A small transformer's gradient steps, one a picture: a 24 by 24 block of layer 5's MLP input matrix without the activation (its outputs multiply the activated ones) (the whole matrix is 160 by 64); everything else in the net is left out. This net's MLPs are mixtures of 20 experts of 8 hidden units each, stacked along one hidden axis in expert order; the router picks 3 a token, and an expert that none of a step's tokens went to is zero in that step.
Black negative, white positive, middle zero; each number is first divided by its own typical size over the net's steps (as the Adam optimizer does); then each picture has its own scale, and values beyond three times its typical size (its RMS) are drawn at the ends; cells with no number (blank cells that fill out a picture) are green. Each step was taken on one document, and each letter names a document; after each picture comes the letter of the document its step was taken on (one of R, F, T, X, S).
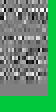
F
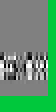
F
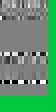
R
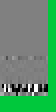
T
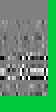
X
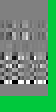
X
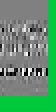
X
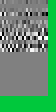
X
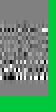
F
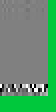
T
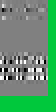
F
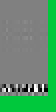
T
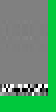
T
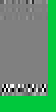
T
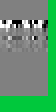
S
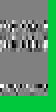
X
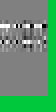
S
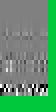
T
